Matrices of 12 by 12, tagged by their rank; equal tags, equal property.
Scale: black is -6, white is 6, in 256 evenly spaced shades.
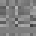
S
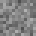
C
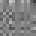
S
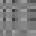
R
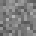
C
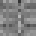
S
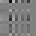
R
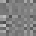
S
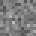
C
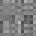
S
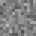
C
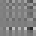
R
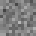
C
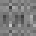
S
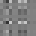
R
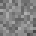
C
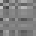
R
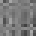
S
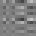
R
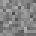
C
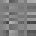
R
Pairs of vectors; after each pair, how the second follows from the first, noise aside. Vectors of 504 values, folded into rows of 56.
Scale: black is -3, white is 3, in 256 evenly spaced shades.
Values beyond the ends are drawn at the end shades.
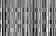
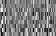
sign-scrambled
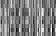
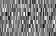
shuffled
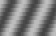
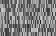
shuffled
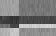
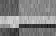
negated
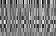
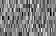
shuffled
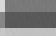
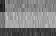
negated
